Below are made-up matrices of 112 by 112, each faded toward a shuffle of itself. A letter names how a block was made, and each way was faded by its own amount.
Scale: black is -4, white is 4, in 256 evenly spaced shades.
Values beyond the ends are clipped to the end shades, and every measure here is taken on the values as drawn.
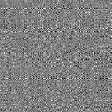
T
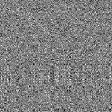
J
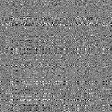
T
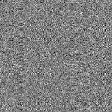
J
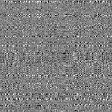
T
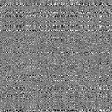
T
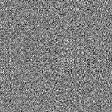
J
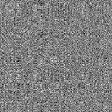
J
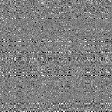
T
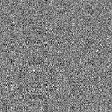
J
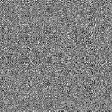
J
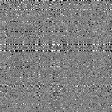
T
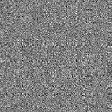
J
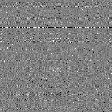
T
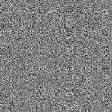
J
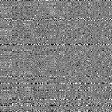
T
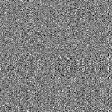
J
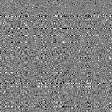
T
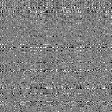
T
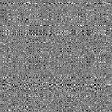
T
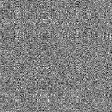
J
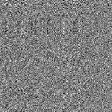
J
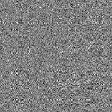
J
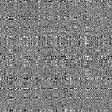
T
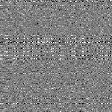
T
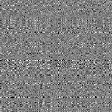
T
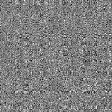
J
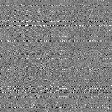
T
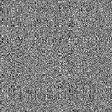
J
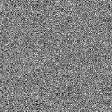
J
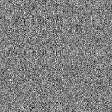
J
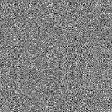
J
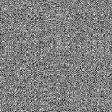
J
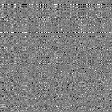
T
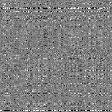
T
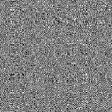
J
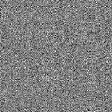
J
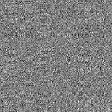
J
